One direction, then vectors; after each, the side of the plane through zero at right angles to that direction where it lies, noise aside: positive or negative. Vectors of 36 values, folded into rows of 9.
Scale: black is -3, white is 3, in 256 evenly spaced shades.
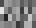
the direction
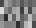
positive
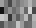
negative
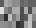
positive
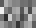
positive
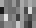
negative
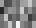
negative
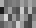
negative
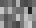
positive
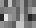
negative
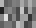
negative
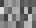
positive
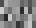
positive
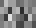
positive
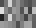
positive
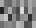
negative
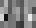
positive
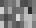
positive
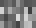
positive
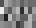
positive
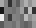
negative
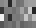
negative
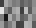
positive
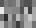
positive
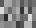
positive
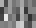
negative
